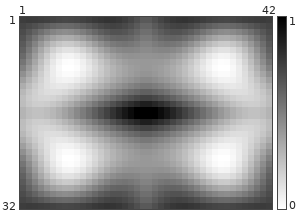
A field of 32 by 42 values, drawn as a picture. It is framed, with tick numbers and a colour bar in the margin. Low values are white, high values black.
The centre is the ninth with the highest average. It mirrors both left to right and top to bottom. No lone cell stands out from its neighbours.
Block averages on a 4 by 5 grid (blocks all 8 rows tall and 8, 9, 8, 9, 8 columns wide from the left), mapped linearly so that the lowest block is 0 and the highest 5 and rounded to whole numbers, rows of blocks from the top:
3 3 4 3 3
0 2 5 2 0
0 2 5 2 0
3 3 4 3 3
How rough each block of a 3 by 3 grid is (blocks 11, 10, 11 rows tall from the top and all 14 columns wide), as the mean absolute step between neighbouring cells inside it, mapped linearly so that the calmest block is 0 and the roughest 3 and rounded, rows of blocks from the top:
202 / 131 / 202
